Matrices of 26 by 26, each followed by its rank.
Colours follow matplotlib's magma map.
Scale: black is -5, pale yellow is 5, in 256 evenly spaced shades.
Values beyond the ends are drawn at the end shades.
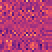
five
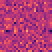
five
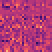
five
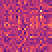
five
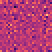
five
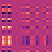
one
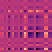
one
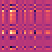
one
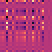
one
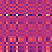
one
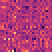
five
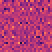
five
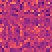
five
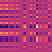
one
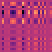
one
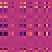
one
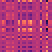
one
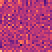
five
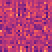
five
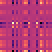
one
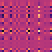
one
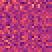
five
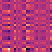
one
